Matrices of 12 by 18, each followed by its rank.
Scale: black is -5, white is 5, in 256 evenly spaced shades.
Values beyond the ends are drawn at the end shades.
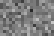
full rank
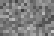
full rank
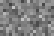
full rank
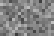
full rank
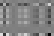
one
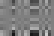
one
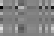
one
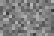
full rank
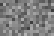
full rank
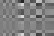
one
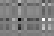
one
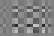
one
